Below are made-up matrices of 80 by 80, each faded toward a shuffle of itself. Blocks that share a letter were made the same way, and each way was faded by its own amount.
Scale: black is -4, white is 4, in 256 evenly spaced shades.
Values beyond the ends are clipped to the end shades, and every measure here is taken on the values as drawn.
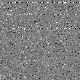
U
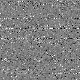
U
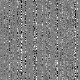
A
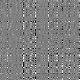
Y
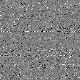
U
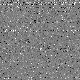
U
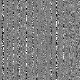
A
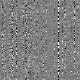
A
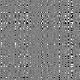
Y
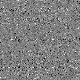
U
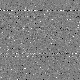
U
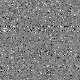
U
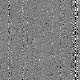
A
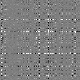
Y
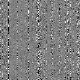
A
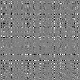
Y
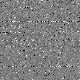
U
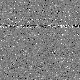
U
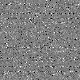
U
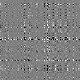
Y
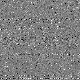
U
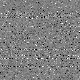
U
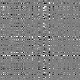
Y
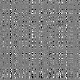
Y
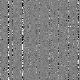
A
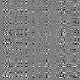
Y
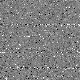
U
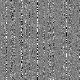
A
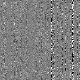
A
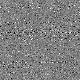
U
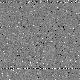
U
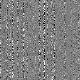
A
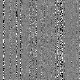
A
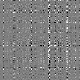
Y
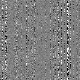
A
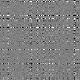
Y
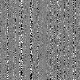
A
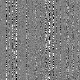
A
